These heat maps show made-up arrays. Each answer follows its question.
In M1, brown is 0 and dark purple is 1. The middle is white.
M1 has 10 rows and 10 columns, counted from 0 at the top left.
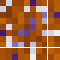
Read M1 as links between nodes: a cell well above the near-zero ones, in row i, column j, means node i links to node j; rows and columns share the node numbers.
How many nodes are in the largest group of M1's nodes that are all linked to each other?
3
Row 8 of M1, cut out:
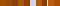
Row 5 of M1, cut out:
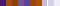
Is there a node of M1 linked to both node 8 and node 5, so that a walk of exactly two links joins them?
no
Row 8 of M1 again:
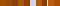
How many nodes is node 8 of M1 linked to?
1
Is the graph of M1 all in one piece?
yes
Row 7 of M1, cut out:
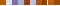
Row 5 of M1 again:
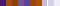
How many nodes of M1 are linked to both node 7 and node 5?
1
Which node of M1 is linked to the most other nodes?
node 5
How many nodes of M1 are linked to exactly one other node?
2
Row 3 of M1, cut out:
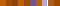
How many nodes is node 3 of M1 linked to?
2
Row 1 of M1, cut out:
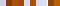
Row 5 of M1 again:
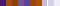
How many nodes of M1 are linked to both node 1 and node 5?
3
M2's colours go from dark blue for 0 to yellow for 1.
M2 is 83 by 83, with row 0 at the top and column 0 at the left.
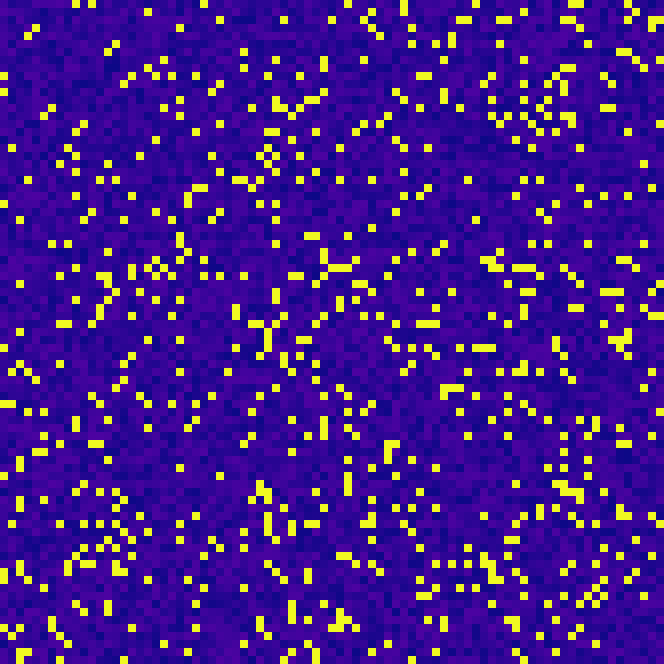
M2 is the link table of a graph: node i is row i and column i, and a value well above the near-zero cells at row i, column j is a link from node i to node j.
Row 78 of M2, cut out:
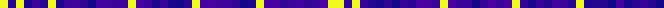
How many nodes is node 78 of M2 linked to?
12
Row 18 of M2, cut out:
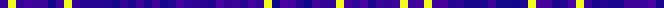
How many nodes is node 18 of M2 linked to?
8
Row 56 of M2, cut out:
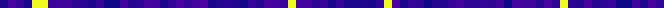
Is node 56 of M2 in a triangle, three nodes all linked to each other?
no
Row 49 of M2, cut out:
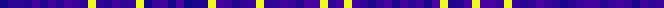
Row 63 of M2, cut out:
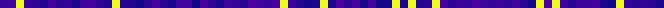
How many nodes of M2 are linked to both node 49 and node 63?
1
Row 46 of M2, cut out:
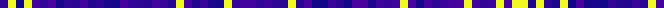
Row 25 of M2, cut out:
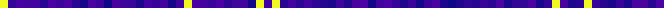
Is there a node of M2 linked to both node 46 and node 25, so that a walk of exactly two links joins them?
no
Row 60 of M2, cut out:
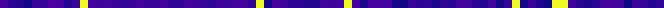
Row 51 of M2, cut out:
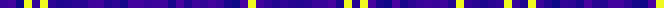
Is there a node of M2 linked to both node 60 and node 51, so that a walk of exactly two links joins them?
yes
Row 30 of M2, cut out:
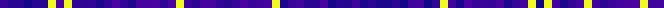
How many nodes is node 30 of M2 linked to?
9
